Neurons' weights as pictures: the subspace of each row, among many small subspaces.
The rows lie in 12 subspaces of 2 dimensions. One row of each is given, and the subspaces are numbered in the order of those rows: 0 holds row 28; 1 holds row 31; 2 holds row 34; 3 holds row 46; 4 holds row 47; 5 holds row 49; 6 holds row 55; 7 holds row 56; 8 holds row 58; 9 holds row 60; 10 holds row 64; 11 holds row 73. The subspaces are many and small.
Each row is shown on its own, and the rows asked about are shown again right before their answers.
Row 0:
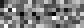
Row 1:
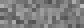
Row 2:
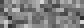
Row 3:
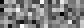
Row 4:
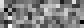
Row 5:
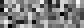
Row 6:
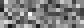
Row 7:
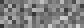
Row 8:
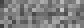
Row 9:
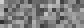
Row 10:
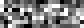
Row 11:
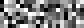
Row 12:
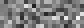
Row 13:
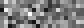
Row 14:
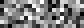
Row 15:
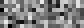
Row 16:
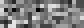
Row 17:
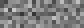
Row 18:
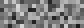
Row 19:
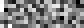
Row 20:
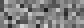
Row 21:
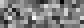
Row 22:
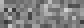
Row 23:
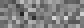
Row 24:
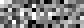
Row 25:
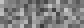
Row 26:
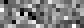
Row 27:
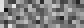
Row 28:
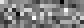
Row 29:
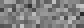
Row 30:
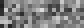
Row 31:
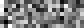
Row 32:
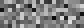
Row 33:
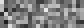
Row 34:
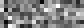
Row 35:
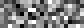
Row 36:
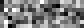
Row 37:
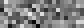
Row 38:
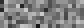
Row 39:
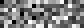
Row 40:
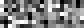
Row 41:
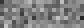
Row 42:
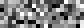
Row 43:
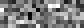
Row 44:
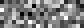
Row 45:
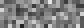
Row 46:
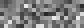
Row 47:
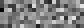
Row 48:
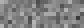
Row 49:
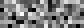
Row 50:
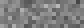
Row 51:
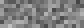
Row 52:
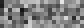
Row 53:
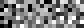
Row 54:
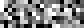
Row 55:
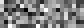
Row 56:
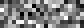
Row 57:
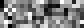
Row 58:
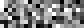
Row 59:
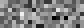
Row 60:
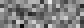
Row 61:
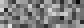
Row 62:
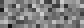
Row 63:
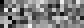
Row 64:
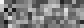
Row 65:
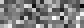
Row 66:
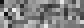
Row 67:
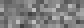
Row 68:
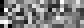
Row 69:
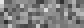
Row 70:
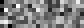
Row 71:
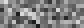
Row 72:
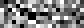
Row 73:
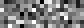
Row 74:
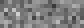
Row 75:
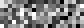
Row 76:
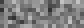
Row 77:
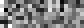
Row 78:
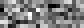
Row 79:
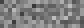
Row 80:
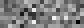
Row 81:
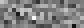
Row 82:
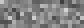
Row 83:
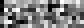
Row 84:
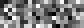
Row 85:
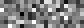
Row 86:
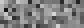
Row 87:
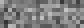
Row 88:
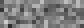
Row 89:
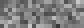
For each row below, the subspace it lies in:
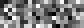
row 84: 8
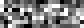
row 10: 2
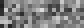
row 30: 1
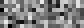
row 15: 11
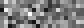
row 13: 10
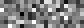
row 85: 11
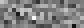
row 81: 0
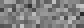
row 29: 4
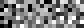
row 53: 8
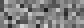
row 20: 6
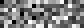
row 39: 7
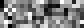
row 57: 10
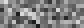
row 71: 10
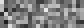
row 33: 6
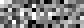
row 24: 11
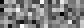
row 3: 9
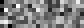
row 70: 1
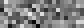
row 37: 10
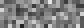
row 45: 9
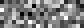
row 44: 7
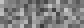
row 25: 3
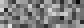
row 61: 8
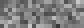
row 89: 8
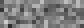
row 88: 2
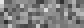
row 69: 6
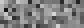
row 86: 8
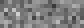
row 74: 0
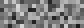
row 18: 5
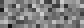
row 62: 1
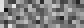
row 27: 4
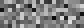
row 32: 4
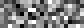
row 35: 5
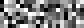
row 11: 6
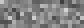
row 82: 0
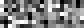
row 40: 11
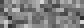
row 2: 2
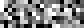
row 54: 8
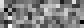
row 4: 10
